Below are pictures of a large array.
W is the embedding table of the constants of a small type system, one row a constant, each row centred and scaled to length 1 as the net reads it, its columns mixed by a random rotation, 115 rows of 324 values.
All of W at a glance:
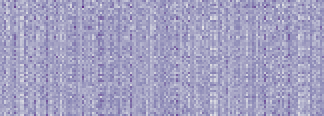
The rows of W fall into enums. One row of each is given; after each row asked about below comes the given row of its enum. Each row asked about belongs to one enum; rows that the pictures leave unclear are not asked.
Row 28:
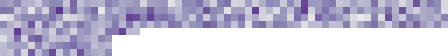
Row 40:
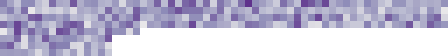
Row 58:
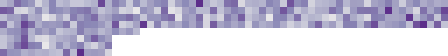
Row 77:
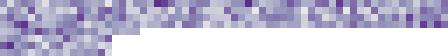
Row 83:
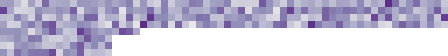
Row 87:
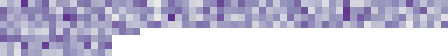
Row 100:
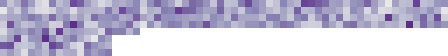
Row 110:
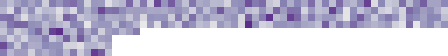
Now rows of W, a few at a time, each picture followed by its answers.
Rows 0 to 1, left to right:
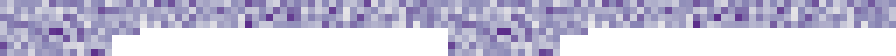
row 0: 110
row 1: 110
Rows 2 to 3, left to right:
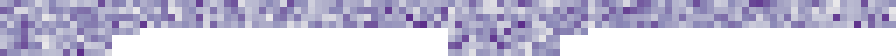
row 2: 58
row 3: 100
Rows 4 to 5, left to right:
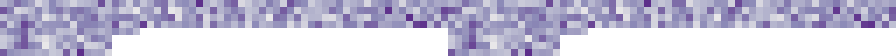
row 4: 58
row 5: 58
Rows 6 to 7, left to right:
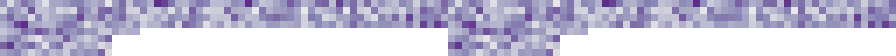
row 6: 77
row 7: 77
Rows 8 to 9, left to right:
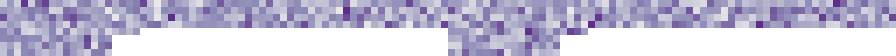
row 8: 87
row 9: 83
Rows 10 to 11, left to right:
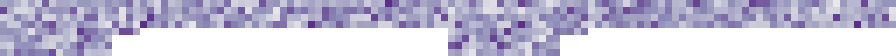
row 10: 83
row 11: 100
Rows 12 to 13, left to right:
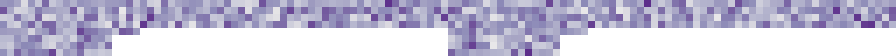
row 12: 83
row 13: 58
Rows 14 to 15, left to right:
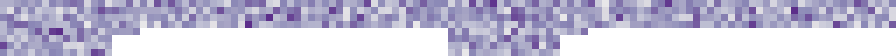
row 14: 110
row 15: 87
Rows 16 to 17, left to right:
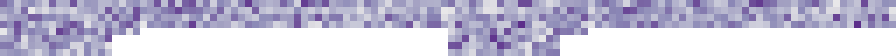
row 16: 40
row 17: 100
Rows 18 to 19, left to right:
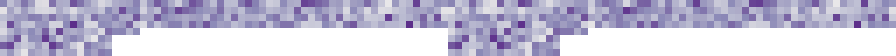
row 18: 100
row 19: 100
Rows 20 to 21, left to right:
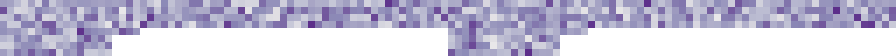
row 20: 83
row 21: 58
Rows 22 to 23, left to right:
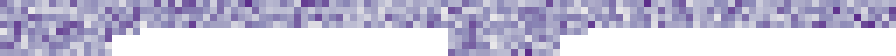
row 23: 58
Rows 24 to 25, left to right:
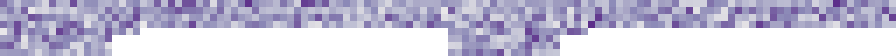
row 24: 40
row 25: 83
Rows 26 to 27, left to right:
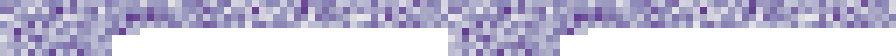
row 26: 28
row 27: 28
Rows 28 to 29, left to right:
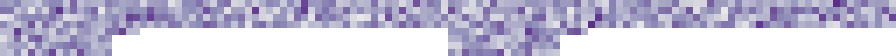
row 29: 83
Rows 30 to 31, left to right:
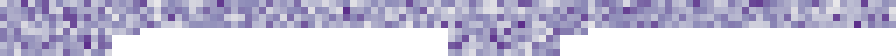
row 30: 87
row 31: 100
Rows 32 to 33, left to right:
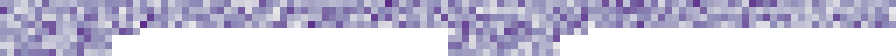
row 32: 83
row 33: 40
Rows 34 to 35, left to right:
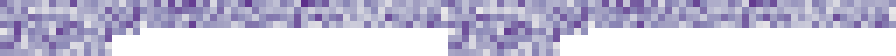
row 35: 40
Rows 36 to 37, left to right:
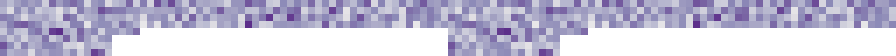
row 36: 110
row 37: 110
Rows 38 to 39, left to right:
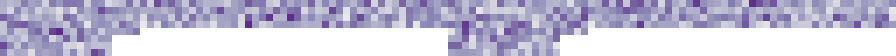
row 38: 110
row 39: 40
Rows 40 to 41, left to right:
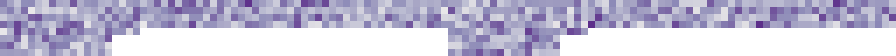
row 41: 83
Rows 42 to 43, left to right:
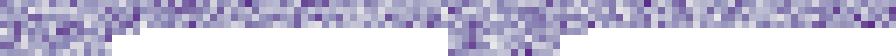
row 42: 40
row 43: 58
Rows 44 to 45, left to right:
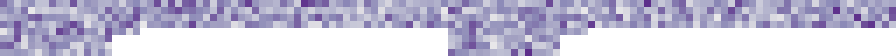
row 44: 40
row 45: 58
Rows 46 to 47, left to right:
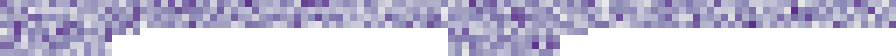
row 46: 40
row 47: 87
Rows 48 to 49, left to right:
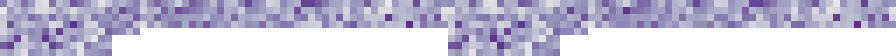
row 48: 100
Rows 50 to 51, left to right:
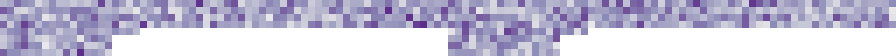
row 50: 58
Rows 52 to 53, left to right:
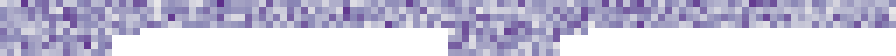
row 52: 87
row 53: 40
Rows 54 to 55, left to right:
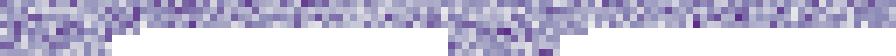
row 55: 110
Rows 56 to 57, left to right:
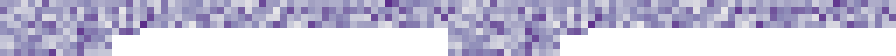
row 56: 83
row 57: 83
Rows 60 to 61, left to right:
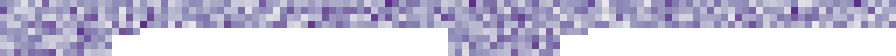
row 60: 83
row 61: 87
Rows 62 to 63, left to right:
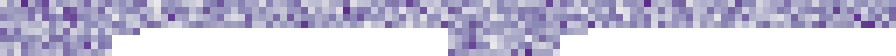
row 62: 87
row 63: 58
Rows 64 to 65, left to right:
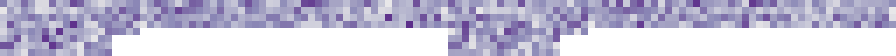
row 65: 40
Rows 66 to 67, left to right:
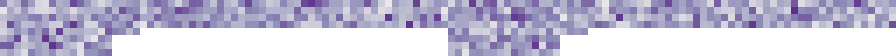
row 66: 100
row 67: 87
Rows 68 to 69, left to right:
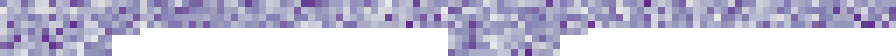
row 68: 100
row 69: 58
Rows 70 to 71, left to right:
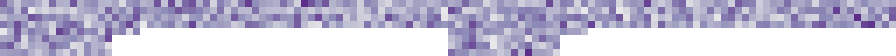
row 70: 40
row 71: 58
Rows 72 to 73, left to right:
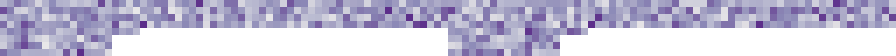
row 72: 58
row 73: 83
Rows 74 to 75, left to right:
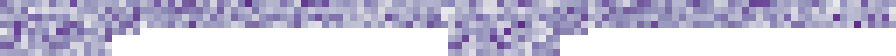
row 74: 40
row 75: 100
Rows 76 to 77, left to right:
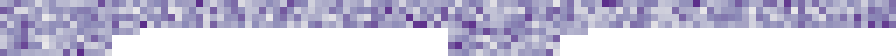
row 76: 58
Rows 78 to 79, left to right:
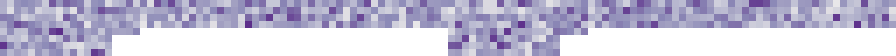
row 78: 110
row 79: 100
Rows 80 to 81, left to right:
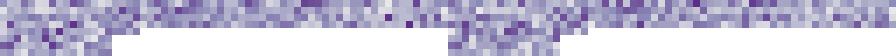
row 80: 100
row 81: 40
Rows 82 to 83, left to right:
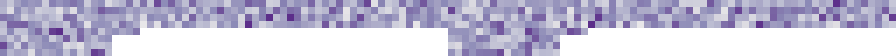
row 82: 110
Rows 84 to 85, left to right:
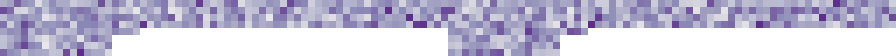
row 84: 58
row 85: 83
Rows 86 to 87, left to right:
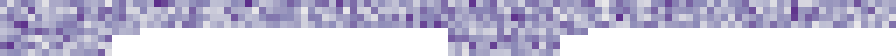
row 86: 77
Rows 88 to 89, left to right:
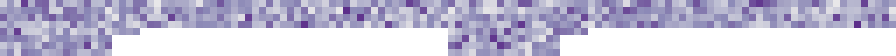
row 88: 87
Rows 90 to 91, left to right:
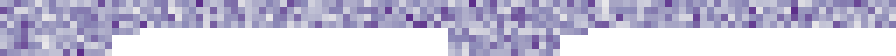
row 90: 58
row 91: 87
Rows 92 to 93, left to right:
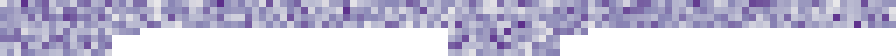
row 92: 87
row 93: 100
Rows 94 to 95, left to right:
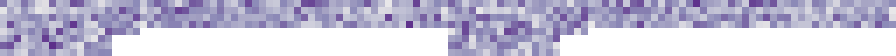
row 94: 100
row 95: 40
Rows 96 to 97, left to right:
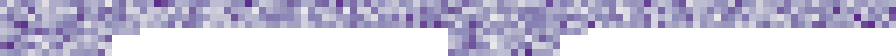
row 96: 77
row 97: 58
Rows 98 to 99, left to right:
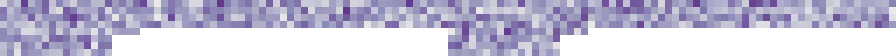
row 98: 87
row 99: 40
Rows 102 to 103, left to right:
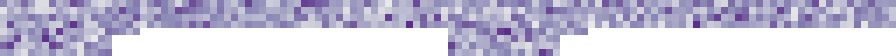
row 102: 100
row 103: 110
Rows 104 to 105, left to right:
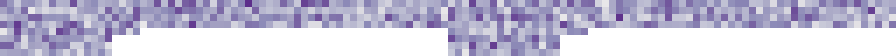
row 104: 40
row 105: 87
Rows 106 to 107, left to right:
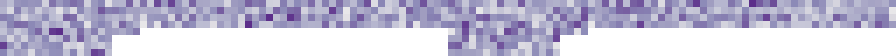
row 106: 110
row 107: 40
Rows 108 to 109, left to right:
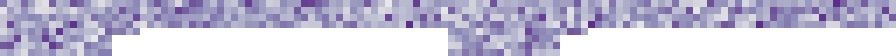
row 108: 100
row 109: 83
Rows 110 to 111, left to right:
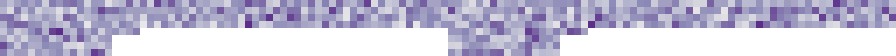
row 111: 83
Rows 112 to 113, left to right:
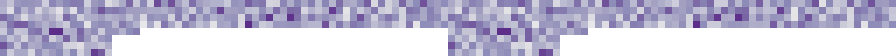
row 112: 110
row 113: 110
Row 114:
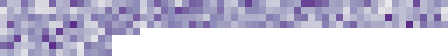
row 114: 100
